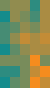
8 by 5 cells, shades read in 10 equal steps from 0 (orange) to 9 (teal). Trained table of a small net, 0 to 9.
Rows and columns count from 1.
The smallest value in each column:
5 4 2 0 0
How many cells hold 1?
0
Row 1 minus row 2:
-4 0 -1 1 0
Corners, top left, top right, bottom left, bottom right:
5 3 9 2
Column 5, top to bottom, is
3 3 3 2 3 5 0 2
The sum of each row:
24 28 25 18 25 20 23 22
